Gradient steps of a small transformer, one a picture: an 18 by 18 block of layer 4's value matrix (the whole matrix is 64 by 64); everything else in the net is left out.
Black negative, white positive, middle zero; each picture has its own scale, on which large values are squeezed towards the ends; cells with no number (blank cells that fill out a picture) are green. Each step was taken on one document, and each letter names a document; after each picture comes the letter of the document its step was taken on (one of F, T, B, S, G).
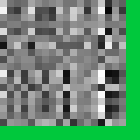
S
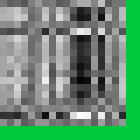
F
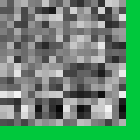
F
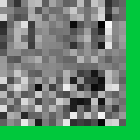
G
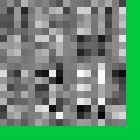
F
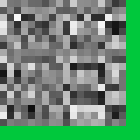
S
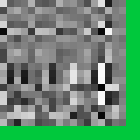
G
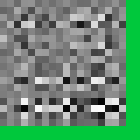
G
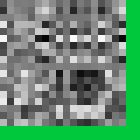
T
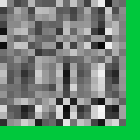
S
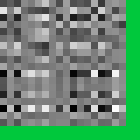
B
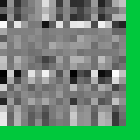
B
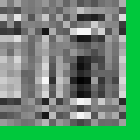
F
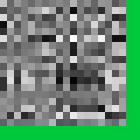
T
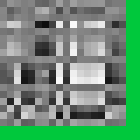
T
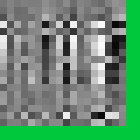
T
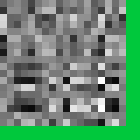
S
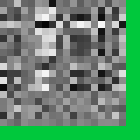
B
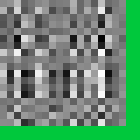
G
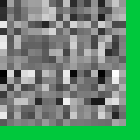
B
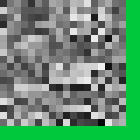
S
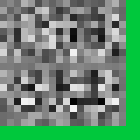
T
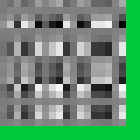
F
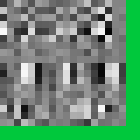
G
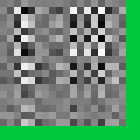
G
